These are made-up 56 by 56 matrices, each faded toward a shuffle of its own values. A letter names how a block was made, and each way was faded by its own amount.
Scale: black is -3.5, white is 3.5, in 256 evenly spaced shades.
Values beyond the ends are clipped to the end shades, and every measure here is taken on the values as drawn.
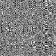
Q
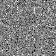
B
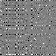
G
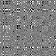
G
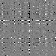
G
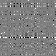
G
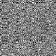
Q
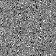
B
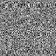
Q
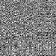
Q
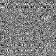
Q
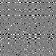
G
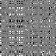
G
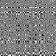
G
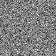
B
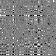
G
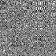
Q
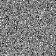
B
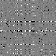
G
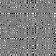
G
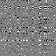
G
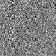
Q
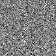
B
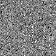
B
